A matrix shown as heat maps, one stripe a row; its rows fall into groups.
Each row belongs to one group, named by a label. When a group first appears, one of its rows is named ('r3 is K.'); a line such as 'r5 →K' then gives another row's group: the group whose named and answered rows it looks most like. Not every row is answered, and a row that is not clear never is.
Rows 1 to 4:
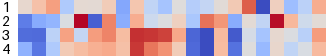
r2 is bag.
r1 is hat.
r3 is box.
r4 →box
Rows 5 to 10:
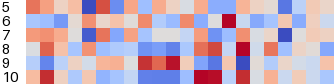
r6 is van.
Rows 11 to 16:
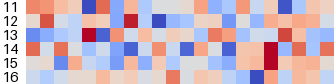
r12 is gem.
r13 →bag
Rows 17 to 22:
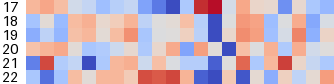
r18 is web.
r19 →web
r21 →web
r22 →box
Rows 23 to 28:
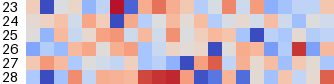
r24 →gem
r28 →box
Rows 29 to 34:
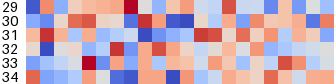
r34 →van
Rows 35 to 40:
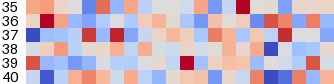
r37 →bag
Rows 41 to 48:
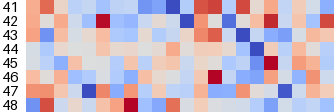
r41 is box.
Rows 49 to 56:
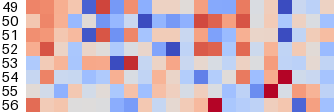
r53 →gem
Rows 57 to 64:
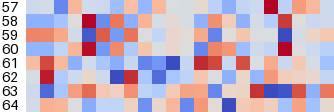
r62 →gem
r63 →web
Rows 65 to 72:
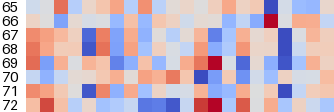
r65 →hat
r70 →box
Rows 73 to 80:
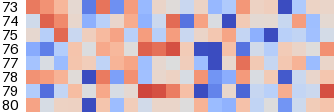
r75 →hat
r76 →box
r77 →web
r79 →box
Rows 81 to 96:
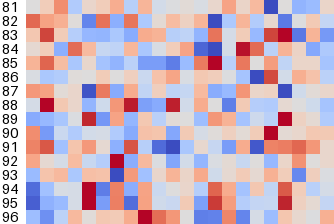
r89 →bag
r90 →van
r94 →bag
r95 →bag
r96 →box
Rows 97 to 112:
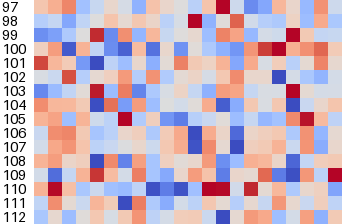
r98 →van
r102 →hat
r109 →web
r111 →gem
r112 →web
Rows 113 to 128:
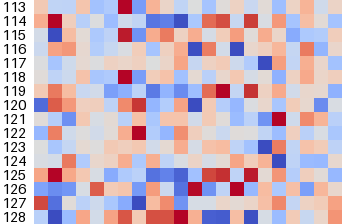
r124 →hat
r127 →van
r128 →box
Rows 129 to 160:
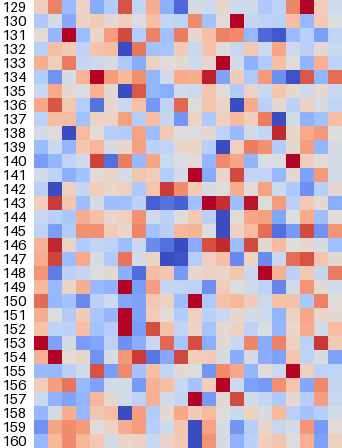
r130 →van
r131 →hat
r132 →gem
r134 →web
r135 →gem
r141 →van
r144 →web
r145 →web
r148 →van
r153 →van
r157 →van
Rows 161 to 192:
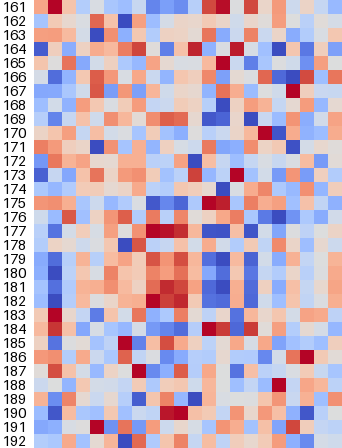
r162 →gem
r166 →web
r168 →web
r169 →box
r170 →hat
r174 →web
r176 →hat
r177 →box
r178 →gem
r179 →box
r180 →box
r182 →box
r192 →gem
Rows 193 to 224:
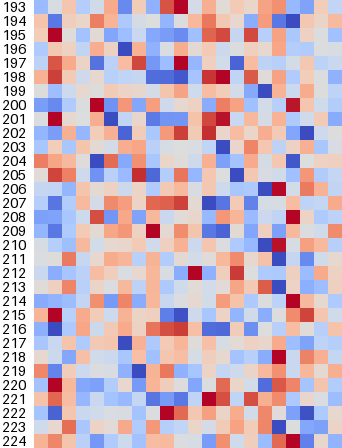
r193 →gem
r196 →gem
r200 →bag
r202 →gem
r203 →web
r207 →box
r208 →bag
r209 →box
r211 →hat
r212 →van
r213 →hat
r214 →bag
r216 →box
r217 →gem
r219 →van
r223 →hat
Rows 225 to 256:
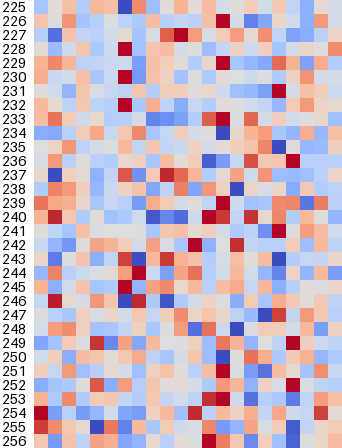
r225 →gem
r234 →web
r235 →hat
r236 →web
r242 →van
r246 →gem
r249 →bag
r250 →web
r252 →bag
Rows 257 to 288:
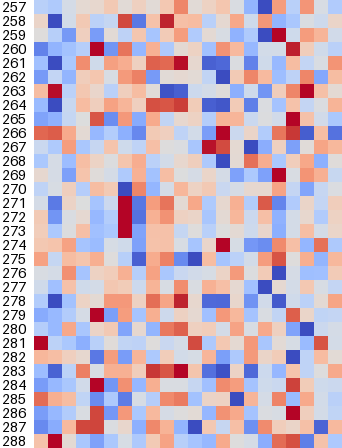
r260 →bag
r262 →web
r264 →box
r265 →bag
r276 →hat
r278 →box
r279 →bag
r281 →van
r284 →bag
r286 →bag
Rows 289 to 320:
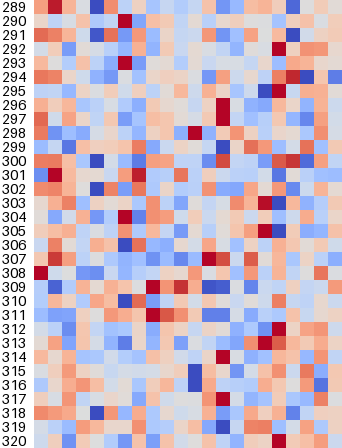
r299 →web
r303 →hat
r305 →hat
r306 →gem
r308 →van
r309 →box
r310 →gem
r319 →web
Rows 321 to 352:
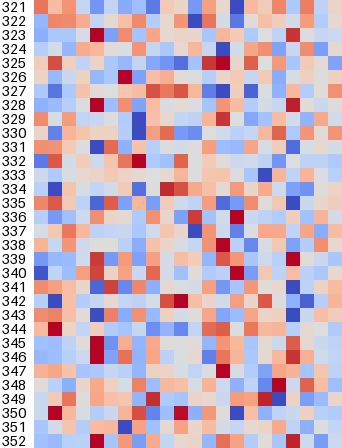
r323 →bag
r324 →web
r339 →bag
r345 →bag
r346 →bag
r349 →hat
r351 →gem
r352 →bag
